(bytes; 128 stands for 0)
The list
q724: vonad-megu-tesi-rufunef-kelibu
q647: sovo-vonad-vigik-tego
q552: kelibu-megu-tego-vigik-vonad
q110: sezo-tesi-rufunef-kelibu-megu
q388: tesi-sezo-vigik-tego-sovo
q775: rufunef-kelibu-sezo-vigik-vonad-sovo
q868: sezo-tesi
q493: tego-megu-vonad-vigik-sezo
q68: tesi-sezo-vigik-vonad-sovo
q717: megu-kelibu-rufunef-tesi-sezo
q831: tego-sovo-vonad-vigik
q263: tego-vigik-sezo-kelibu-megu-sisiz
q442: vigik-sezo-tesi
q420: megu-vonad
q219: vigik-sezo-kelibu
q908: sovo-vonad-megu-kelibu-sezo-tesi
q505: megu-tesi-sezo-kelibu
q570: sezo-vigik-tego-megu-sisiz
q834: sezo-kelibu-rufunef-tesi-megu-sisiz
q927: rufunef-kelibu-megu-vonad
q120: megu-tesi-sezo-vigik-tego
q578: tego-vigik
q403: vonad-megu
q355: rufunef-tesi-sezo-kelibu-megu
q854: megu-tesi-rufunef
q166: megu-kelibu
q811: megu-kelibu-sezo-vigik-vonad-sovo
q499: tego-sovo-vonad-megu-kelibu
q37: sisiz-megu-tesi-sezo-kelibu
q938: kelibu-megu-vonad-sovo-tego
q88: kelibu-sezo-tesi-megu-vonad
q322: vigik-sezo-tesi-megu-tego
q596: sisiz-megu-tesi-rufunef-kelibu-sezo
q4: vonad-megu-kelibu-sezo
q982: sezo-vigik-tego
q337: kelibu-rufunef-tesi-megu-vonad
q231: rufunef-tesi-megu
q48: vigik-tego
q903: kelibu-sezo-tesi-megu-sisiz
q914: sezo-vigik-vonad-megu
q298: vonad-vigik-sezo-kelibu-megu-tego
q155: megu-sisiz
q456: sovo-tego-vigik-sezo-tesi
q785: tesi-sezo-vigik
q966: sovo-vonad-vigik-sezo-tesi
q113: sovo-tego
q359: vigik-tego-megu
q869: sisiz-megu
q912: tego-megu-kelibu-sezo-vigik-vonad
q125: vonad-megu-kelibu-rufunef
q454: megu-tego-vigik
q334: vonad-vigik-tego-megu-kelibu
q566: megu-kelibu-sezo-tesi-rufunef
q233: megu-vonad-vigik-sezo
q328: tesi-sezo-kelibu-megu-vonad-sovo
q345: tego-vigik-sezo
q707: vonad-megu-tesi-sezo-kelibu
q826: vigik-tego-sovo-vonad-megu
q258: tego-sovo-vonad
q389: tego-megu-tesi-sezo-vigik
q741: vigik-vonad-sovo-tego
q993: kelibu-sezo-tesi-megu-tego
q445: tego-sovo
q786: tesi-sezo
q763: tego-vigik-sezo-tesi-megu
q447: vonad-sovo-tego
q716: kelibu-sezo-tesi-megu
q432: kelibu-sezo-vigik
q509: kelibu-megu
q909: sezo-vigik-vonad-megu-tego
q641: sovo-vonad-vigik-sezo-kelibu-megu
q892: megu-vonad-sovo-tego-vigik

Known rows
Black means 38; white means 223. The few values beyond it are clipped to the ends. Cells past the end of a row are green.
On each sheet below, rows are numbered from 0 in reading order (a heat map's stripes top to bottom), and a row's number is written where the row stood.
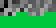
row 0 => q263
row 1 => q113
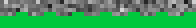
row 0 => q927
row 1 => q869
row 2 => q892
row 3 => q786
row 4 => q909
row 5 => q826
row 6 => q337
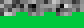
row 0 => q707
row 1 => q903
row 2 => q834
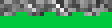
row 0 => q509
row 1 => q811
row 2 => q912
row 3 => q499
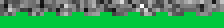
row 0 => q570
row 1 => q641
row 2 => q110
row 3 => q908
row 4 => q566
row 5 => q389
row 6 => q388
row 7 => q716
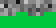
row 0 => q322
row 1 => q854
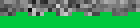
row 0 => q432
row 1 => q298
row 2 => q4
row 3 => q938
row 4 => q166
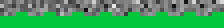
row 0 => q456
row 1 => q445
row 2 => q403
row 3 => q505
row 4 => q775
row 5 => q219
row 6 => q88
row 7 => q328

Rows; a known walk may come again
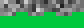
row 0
q337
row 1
q914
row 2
q345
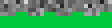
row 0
q993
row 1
q334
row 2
q578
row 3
q322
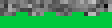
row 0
q982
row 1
q456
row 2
q785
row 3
q37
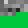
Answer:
q927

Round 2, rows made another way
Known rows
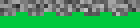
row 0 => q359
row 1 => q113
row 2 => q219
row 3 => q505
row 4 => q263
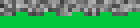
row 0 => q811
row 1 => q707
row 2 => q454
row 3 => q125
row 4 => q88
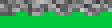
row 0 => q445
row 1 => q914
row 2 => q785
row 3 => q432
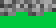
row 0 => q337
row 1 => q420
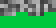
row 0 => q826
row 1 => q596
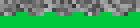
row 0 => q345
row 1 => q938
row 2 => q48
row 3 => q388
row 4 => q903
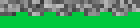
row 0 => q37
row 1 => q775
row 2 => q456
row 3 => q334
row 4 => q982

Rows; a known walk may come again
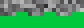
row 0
q403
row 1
q334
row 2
q982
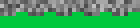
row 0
q113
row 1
q707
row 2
q166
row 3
q420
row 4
q125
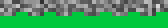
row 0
q834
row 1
q298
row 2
q233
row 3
q445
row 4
q785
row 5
q596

